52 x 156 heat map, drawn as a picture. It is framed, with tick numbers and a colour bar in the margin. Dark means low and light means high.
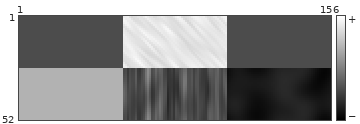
It is made of 2 by 3 panels. Panel 1,1: low, flat. Panel 1,2: very high, slanting down to the right, faint in contrast. Panel 1,3: low, flat. Panel 2,1: high, flat. Panel 2,2: low, streaked downward. Panel 2,3: very low, smooth, faint in contrast.
